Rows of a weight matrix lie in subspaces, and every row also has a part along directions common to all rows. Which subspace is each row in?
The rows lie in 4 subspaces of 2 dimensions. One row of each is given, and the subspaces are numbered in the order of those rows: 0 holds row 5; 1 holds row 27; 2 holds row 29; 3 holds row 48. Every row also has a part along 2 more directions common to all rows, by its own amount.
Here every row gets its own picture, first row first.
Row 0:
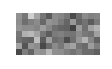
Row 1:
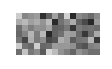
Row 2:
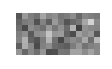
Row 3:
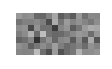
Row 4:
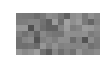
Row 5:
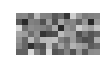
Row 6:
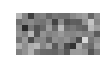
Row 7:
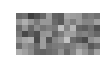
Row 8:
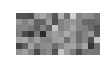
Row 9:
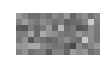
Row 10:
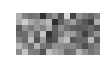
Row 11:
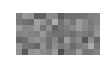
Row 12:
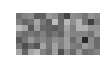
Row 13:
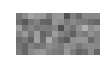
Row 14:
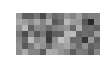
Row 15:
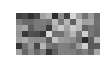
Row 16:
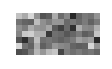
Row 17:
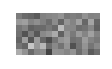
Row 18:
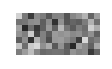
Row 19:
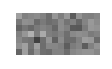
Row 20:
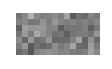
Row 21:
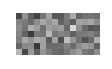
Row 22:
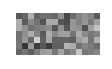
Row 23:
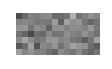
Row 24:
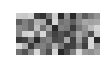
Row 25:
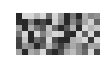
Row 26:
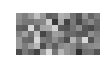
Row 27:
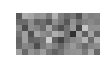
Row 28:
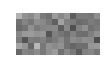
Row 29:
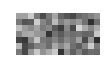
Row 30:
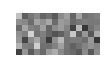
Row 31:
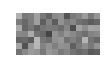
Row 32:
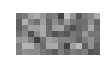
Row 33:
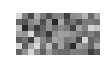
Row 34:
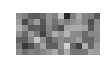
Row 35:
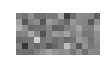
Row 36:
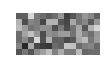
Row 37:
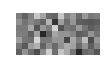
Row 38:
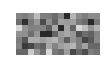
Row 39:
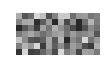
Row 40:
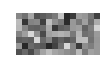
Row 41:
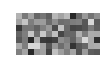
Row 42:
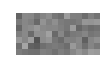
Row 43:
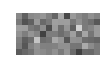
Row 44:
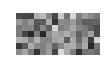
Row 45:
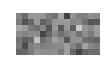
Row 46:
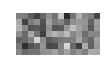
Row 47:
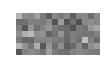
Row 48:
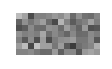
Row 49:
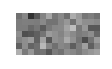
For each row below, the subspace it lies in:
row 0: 3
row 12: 2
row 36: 3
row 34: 3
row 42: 0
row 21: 2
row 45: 1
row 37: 2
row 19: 2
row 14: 1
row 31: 0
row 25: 1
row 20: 0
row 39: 2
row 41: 0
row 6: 0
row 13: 1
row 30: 1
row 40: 3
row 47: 0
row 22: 3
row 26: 2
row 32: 3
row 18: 0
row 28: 3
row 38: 0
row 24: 2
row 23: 3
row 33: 0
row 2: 1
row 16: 2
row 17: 0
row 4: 2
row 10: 1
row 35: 3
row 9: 0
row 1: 1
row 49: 3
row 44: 2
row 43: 1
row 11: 2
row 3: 2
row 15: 1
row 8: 2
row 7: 1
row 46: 3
